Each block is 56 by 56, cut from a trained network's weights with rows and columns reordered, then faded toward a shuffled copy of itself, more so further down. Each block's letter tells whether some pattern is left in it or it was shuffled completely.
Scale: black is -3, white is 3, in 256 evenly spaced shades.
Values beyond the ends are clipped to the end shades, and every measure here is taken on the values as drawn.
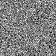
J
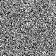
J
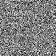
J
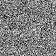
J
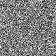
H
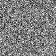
J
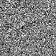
J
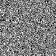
J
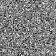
J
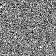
H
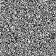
J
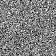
H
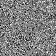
H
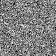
H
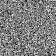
H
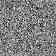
J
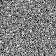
H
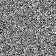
J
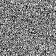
H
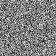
H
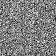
J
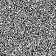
H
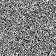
H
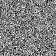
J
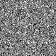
J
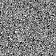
J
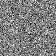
J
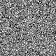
J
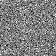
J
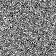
H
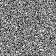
H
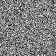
H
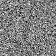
H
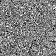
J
